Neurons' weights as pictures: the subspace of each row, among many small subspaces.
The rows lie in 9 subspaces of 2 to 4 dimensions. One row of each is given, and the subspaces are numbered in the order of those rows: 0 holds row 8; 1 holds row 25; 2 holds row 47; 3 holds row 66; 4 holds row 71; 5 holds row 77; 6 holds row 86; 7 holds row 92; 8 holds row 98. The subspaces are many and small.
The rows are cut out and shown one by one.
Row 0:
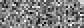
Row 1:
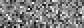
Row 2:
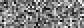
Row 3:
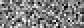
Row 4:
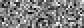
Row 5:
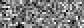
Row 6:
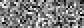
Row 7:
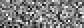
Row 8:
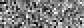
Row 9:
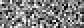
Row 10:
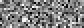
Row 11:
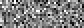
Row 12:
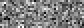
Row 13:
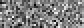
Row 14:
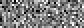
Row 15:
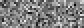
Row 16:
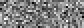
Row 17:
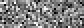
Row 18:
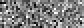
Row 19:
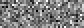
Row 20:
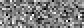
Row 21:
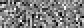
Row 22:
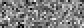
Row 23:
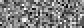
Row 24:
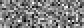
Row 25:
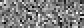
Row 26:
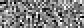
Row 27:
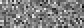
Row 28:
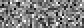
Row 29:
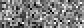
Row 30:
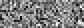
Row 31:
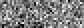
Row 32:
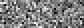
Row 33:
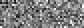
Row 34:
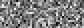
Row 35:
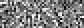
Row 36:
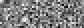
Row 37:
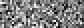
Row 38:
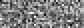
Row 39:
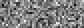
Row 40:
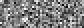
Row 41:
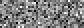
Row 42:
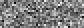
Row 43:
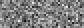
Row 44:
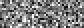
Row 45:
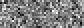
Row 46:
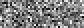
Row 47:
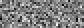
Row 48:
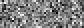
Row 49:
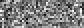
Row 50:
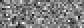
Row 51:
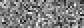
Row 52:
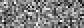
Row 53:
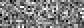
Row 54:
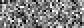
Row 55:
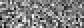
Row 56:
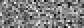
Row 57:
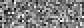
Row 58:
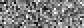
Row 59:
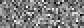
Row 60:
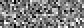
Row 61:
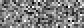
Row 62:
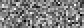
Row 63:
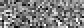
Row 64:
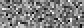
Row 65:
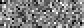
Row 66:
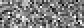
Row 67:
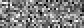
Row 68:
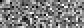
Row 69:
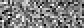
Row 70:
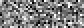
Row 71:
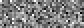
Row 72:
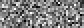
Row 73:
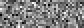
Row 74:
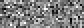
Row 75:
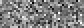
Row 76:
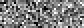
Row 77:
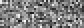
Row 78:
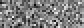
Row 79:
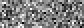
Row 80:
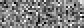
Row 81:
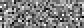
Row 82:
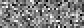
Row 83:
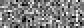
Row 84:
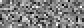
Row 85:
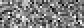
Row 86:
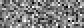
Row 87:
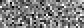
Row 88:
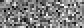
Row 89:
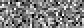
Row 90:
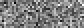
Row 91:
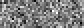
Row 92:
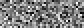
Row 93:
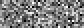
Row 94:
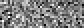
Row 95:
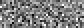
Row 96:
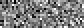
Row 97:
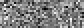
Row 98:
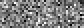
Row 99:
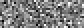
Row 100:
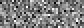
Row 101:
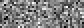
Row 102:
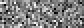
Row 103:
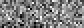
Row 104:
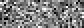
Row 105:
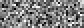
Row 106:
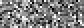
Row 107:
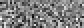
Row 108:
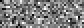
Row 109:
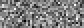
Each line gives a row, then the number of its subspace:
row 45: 4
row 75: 3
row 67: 5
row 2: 6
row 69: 3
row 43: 6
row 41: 7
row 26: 8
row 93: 6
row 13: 0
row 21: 8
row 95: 2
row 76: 0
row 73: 7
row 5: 4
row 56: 3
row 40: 2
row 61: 6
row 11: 5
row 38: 5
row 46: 5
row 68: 2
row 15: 1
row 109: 8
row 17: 0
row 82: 5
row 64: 7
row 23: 2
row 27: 5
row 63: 5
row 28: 1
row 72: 8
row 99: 3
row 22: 4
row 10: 2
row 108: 4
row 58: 0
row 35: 8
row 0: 8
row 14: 5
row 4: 1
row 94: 3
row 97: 7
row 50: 4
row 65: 4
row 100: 5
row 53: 4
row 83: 5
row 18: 0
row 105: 8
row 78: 0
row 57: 2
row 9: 0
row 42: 5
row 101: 7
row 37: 0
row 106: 3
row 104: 7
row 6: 1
